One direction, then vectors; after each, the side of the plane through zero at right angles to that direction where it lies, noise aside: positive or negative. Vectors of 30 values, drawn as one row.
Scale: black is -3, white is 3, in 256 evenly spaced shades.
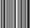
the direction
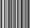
positive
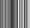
negative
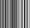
negative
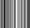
positive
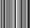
positive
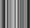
positive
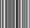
negative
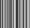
negative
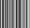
negative
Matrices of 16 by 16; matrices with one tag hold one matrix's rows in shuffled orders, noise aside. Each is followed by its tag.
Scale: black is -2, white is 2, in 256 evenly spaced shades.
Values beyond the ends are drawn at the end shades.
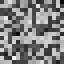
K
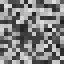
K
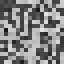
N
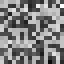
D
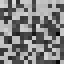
K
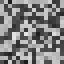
K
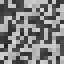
N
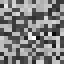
K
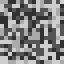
D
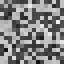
K
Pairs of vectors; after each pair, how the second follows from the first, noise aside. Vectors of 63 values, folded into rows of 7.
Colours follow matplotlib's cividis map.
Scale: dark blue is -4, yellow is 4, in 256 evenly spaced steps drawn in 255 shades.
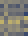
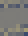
partly zeroed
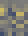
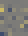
partly zeroed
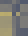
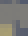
partly zeroed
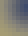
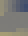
partly zeroed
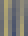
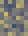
shuffled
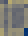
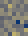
shuffled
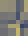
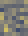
shuffled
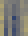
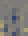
partly zeroed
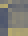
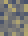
shuffled
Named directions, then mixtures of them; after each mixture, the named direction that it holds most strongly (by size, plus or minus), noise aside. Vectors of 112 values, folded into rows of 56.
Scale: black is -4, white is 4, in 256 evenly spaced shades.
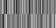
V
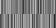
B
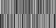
B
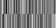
V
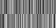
V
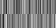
V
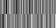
V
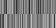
V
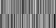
B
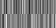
V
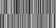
V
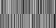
B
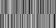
B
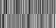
V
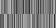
B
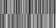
V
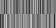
V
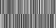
B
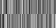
V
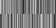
B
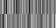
V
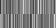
B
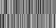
V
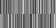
B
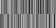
B
